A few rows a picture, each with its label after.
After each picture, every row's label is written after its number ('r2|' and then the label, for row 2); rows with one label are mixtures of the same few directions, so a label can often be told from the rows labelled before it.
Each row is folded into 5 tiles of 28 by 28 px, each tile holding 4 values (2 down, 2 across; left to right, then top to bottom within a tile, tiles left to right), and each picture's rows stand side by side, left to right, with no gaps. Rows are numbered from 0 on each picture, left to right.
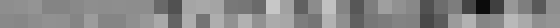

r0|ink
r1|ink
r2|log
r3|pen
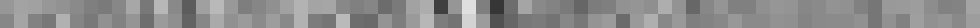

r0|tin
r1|log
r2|tin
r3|log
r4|tin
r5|log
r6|ink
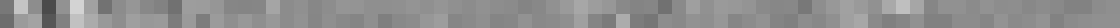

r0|log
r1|ink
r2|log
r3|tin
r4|tin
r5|tin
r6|pen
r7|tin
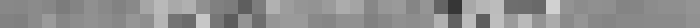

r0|pen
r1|tin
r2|pen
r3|ink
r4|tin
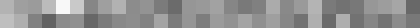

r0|pen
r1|ink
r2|ink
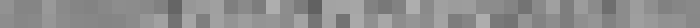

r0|log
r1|ink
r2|ink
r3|tin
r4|log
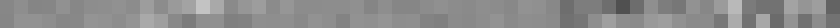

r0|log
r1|pen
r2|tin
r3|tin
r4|pen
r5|ink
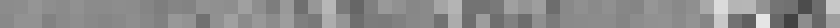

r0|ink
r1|tin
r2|log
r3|ink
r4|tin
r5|tin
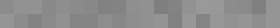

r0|tin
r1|ink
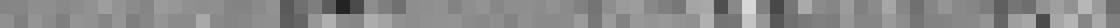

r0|tin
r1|tin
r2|pen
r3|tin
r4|ink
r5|log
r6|log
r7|tin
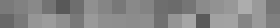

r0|pen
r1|tin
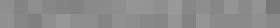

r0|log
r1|ink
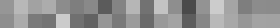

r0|tin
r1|log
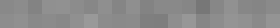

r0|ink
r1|pen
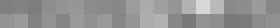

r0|ink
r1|pen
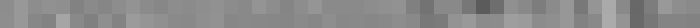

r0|tin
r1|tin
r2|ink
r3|pen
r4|log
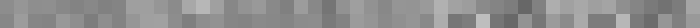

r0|tin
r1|pen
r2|log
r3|tin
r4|tin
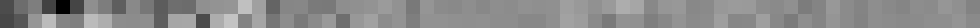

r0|pen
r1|tin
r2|tin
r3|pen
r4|pen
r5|tin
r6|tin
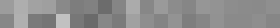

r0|tin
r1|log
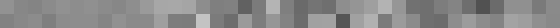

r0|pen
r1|tin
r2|tin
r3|pen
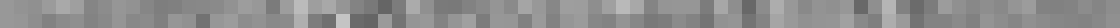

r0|pen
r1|tin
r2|tin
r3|tin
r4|pen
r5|log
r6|log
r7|log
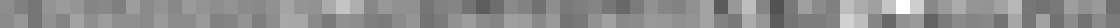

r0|ink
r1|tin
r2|pen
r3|pen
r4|pen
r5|log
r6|pen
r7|ink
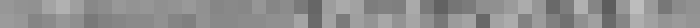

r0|pen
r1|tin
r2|ink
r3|tin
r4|log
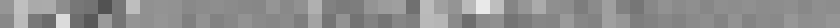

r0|tin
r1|tin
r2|ink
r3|pen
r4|log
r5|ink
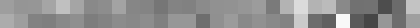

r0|pen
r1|tin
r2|tin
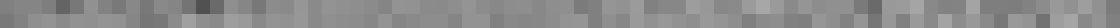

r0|pen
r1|pen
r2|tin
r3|log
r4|ink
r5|pen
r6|ink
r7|tin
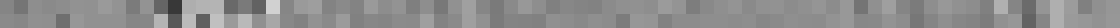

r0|tin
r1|ink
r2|ink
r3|log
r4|tin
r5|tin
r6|log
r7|log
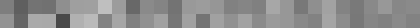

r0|tin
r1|ink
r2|log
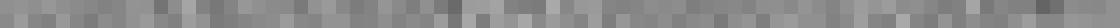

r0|tin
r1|log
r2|log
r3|ink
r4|ink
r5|tin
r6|tin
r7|pen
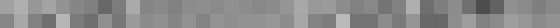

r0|tin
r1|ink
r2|tin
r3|pen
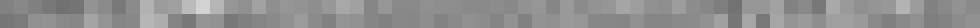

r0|pen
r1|pen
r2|pen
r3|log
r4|pen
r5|ink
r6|pen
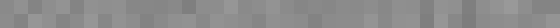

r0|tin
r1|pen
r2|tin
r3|log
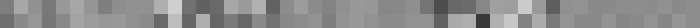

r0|log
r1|ink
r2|log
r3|tin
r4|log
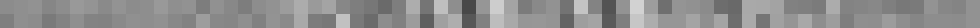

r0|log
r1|tin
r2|tin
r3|log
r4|log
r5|ink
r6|pen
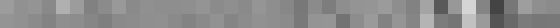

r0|pen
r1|pen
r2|tin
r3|log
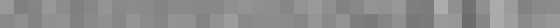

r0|log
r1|tin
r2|ink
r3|log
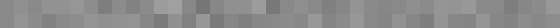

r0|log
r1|ink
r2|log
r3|tin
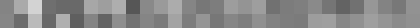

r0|ink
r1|ink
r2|pen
